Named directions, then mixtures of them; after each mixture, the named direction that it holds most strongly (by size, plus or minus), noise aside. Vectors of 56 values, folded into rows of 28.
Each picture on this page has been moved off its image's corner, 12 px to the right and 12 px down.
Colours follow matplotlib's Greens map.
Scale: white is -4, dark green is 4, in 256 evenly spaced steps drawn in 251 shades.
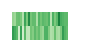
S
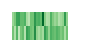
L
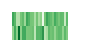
L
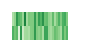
S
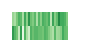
S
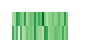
L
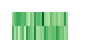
L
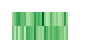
L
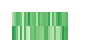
S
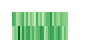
S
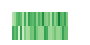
S
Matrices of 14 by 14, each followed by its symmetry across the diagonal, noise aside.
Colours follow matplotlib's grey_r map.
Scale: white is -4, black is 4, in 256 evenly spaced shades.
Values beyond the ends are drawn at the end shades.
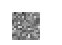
neither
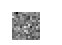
neither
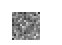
symmetric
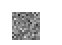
antisymmetric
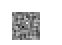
antisymmetric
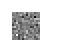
antisymmetric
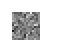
antisymmetric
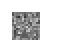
neither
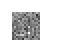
neither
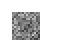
symmetric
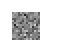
symmetric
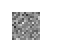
symmetric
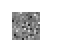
antisymmetric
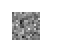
neither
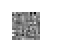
antisymmetric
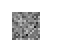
symmetric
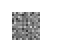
antisymmetric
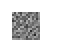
symmetric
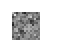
symmetric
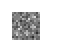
symmetric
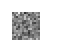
neither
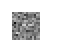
neither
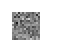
neither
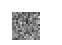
neither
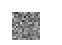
antisymmetric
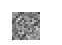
symmetric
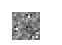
symmetric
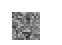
neither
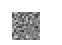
antisymmetric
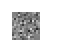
antisymmetric
